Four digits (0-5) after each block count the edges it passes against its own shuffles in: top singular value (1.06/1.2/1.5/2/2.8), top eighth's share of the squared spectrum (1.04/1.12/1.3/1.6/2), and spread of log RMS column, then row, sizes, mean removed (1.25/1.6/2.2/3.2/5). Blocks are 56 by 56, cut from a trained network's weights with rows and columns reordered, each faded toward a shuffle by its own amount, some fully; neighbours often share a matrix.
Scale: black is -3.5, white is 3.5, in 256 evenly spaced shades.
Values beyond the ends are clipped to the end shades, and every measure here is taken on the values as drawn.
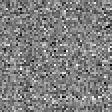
2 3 2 2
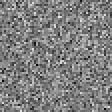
0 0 0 0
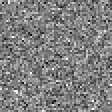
0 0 0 0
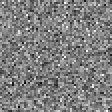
0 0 0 0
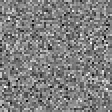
2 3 1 1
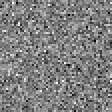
0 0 0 0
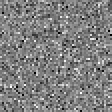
2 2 1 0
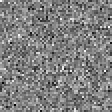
2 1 0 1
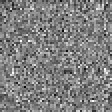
3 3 0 2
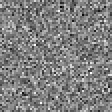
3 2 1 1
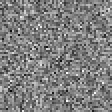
2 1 0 0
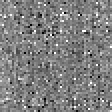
2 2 0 2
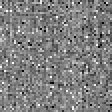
2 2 0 1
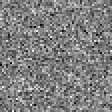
1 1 0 0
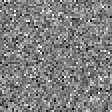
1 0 0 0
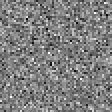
0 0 0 0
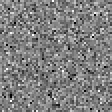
1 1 0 0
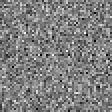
3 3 0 1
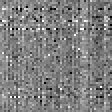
4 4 0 3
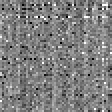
3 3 0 2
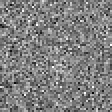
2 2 0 0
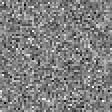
2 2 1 0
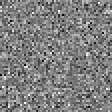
2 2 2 1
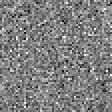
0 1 0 0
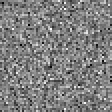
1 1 0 0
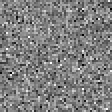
1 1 0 0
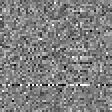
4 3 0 2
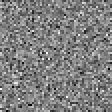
0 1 0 0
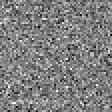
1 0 0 0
